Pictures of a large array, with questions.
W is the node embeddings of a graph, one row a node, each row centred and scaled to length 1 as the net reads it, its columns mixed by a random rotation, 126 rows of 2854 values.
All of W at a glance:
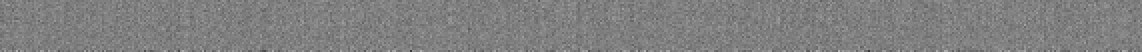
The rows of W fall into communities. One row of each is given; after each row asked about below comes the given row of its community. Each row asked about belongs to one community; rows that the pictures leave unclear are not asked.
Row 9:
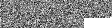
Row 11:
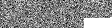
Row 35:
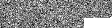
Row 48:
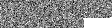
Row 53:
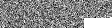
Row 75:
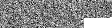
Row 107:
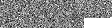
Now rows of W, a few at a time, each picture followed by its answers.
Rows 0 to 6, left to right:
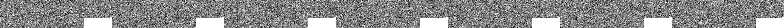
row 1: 107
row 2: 75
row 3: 107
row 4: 9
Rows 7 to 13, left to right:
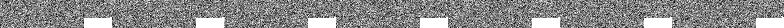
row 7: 48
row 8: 35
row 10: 9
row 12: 11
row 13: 9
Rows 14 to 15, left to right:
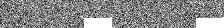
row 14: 53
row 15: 107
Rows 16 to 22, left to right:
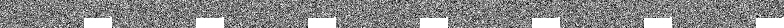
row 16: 9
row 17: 107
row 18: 53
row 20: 48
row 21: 53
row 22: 75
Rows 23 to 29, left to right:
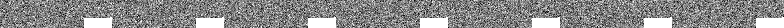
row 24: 48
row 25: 48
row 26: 53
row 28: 75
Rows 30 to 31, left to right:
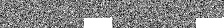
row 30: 35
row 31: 53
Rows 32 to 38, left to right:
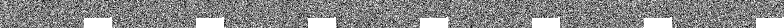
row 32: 11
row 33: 107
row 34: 48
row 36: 9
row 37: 75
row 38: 53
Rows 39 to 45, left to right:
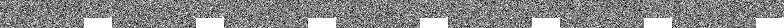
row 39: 11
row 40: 53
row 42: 9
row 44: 11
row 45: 48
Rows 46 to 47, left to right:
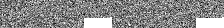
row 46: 107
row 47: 53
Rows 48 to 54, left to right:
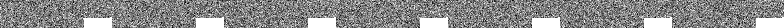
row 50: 53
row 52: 53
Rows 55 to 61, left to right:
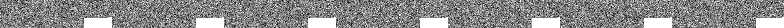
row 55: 107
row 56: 107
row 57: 107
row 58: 48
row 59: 75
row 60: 107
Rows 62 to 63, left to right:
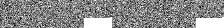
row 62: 75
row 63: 9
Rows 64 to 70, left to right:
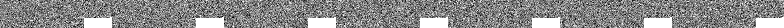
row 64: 53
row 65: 75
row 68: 107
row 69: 9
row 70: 75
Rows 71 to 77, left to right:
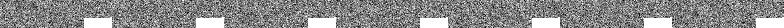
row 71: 48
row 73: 9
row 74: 9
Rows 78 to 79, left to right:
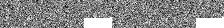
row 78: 11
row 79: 9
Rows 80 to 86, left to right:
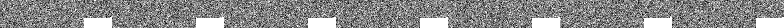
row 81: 107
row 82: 48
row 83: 53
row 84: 53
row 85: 9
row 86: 48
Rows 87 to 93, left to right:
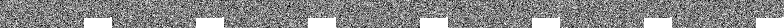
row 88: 35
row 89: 11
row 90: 11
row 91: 11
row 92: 107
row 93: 11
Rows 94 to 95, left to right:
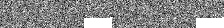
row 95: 9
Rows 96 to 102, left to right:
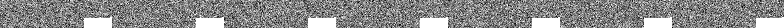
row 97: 75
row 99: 11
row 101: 107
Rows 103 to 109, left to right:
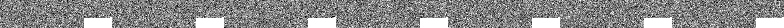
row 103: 9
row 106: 107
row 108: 11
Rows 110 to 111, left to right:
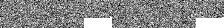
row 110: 9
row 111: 75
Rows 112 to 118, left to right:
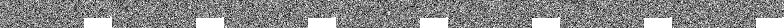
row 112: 53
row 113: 11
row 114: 107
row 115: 11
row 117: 48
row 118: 48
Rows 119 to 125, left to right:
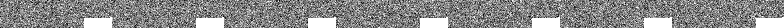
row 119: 9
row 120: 9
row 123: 75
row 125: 75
